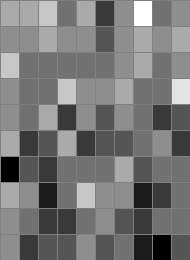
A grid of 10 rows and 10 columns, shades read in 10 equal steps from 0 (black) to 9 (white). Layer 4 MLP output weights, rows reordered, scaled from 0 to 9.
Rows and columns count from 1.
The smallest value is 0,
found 2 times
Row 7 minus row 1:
-6 -3 -5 0 -2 2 1 -6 0 -1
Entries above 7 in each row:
1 0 0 1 0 0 0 0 0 0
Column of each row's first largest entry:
8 3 1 10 3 1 7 5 1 1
